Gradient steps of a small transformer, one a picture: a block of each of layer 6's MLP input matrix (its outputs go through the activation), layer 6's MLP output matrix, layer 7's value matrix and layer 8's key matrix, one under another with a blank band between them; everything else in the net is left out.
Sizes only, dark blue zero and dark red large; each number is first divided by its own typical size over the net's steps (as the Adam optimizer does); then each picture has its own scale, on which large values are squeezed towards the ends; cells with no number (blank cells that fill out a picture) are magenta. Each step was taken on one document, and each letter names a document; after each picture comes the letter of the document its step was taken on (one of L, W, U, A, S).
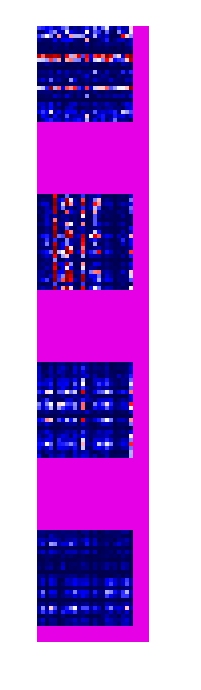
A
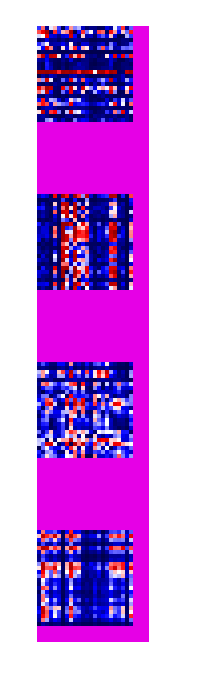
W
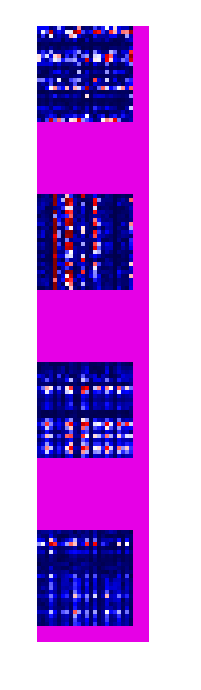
A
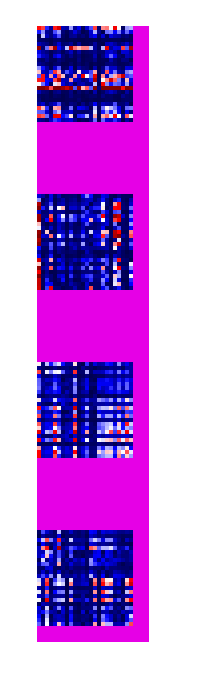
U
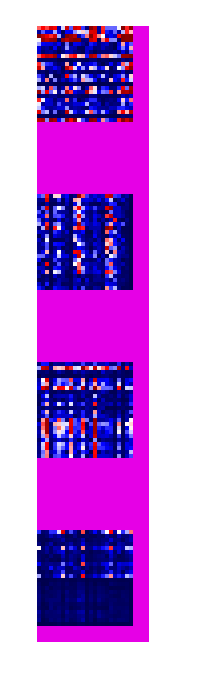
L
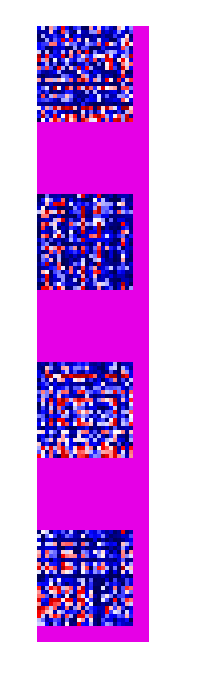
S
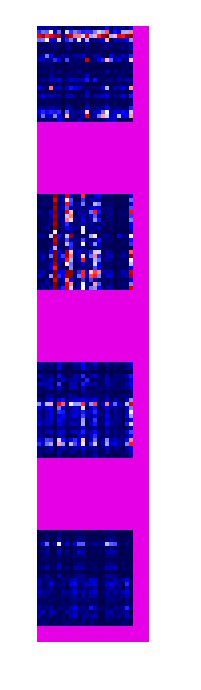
A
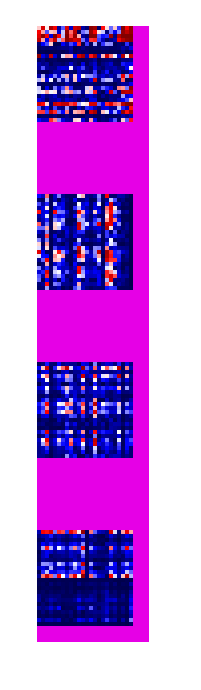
L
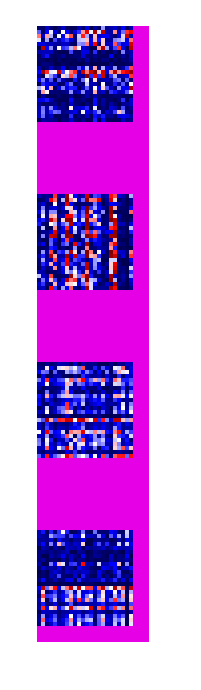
W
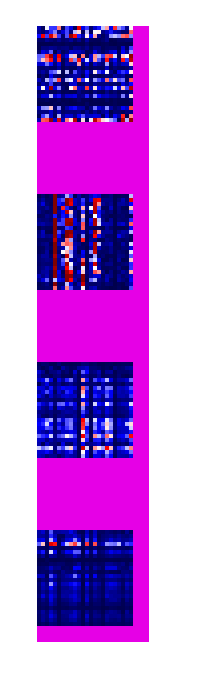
A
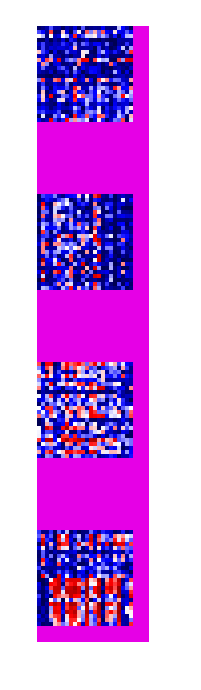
S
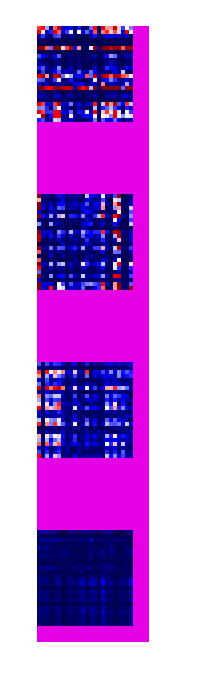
U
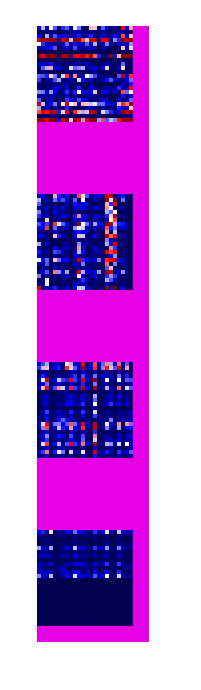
L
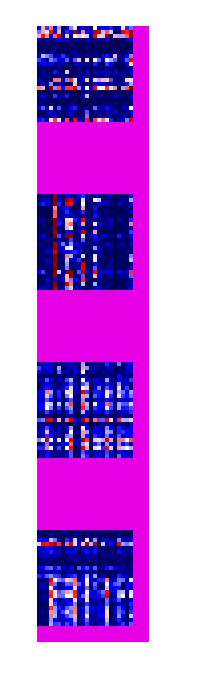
A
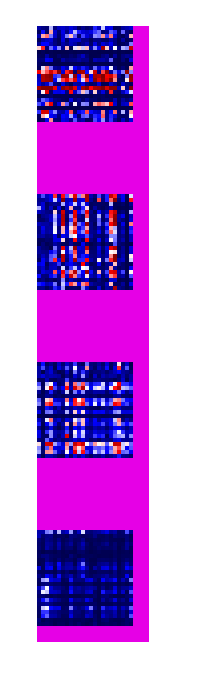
W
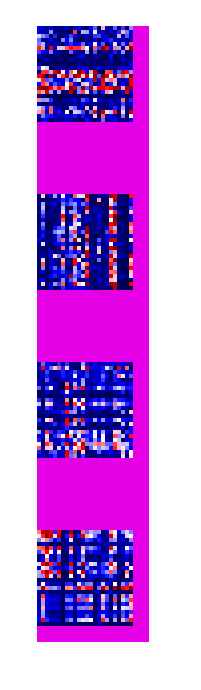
W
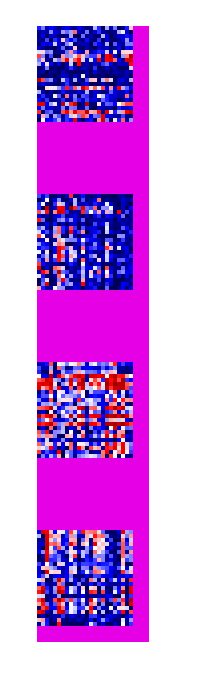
S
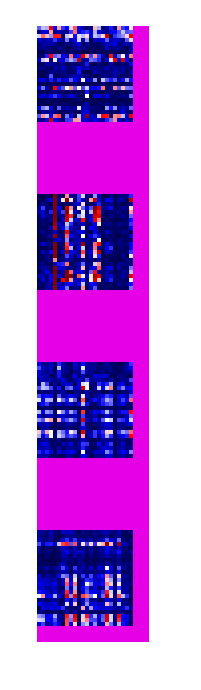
A
